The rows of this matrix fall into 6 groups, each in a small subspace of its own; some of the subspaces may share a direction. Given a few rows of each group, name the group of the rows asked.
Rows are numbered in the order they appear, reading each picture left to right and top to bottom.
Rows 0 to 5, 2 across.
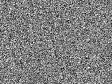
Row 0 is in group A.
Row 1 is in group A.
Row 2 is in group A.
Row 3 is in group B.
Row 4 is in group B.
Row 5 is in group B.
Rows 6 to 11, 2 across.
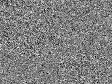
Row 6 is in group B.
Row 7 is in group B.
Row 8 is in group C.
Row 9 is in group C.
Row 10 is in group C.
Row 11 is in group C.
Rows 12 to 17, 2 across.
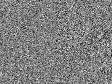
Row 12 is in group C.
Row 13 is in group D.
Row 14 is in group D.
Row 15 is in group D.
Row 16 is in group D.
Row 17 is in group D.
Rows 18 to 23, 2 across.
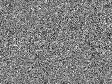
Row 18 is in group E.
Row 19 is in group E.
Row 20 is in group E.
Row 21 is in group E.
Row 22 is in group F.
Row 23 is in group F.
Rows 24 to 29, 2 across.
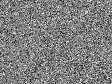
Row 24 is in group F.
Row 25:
B
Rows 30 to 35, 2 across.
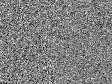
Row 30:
D
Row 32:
E
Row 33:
C
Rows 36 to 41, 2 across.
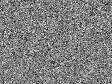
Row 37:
D
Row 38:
A
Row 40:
E
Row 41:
C
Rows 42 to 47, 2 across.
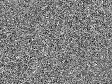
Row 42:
D
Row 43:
E
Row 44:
F
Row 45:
C
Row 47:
E
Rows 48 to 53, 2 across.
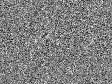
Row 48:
D
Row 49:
E
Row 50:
D
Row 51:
C
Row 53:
E
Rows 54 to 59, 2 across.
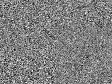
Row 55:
F
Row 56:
F
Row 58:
A
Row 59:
D
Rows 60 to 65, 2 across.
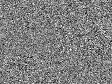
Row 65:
E
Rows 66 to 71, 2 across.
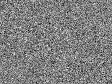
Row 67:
B
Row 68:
A
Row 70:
E
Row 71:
D
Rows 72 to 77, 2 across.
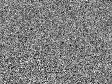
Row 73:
B
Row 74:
D
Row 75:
E
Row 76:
B
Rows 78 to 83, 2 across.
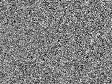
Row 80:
F
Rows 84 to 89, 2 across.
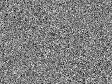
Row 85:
F
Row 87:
C
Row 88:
E
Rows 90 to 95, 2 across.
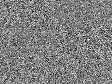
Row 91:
F
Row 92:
E
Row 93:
B
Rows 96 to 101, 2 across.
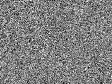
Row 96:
B
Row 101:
F
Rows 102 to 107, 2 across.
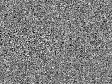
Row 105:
E
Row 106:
C
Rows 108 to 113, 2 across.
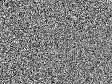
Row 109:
B
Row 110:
B
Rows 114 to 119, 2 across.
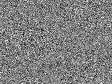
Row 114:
D
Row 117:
C
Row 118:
C
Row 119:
B
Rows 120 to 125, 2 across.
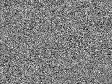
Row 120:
C
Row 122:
C
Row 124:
C
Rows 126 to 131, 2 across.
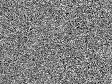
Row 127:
C
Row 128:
C
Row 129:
B
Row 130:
C
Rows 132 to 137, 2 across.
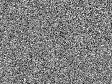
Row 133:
A
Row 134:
A
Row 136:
D
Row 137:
D
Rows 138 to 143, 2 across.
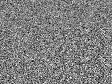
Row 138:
E
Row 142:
F
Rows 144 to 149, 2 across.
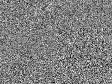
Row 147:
E
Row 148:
A
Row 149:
F
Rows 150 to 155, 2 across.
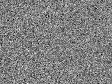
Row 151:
E
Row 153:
B
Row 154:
D
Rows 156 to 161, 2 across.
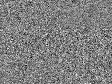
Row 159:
B
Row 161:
E
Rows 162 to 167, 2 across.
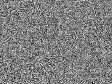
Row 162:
F
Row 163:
F
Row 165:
E
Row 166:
B
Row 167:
E
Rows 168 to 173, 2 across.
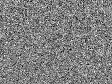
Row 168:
D
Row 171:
B
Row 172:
D
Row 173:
C
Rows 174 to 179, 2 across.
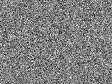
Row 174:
D
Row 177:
E
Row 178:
F
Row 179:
F
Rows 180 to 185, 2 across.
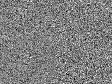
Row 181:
F
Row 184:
C
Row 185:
B
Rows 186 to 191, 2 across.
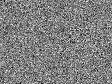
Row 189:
B
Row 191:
D
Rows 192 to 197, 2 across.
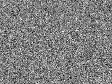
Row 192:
E
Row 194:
A
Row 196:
E
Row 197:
F
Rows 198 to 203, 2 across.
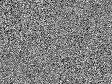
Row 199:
D
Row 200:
B
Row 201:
A
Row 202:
C
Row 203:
B
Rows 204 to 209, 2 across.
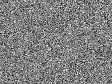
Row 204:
F
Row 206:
A
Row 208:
D
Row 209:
D
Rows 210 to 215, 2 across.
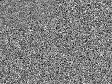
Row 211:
F
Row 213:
F
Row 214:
B
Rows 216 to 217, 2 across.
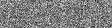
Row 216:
E
